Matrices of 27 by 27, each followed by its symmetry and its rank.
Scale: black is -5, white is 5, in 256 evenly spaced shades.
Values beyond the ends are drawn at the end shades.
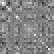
symmetric, rank five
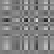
neither, rank one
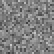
neither, full rank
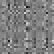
neither, rank three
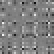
antisymmetric, rank two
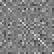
symmetric, rank five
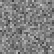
neither, full rank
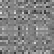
neither, rank three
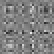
antisymmetric, rank two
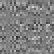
neither, rank three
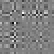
antisymmetric, rank two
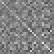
symmetric, rank five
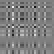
neither, rank one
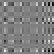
neither, rank one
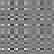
neither, rank one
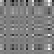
neither, rank one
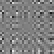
antisymmetric, rank two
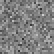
neither, full rank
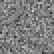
neither, full rank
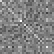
symmetric, rank five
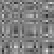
antisymmetric, rank two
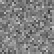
neither, full rank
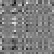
neither, rank three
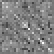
symmetric, rank five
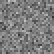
neither, full rank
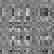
neither, rank three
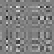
antisymmetric, rank two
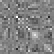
symmetric, rank five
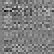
neither, rank three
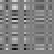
neither, rank one
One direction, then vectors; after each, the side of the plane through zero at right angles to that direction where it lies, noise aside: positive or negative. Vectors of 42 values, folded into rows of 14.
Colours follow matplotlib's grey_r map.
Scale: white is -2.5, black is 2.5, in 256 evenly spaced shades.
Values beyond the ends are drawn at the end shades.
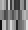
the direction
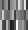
negative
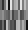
negative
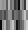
positive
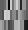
negative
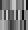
negative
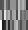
negative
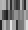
positive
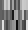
positive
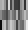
positive
